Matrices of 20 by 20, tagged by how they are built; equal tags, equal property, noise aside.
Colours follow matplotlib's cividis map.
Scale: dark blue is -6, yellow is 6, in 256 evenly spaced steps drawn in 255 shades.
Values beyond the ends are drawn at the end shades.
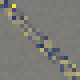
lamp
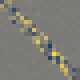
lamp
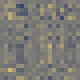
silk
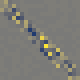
lamp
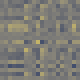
silk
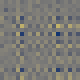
silk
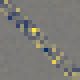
lamp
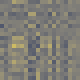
silk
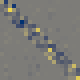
lamp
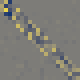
lamp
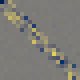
lamp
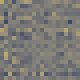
silk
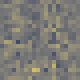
silk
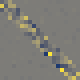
lamp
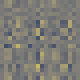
silk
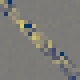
lamp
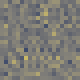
silk
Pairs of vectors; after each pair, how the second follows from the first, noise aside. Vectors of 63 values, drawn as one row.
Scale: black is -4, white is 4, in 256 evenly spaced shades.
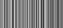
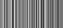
copied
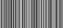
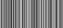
copied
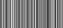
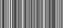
shuffled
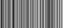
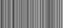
shrunk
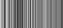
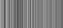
shrunk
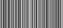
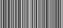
copied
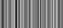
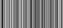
shuffled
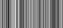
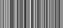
shuffled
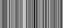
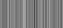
shrunk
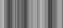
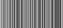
shuffled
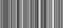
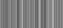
shrunk
